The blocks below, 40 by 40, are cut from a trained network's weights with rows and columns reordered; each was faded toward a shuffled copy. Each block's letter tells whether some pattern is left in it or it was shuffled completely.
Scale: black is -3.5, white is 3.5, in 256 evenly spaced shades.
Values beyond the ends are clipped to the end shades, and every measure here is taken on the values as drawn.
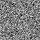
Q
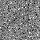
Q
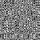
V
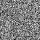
Q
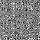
V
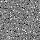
Q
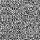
V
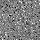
Q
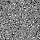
Q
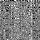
V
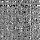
V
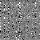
V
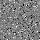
Q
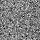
Q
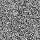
Q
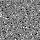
Q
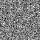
Q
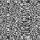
V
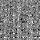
V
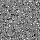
Q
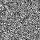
Q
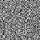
V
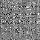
V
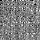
V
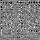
V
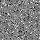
Q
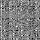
V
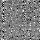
V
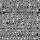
V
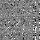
V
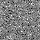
Q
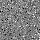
Q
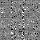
V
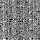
V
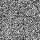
Q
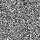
Q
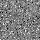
Q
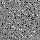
Q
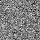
Q
